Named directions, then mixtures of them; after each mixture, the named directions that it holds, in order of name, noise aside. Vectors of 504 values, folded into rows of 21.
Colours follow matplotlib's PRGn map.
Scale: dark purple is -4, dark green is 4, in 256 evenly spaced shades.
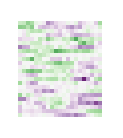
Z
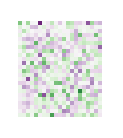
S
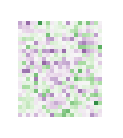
S, Z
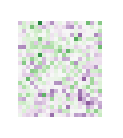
S, Z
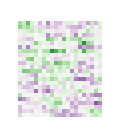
S, Z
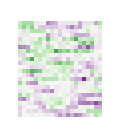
Z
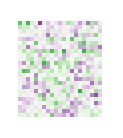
S, Z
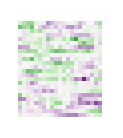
Z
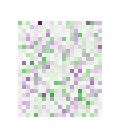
S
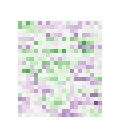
S, Z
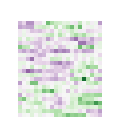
Z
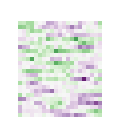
Z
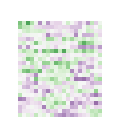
S, Z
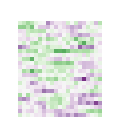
Z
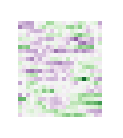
Z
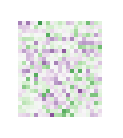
S, Z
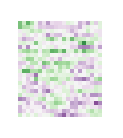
S, Z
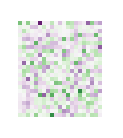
S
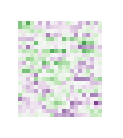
S, Z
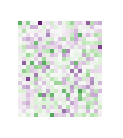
S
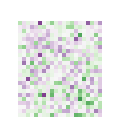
S, Z
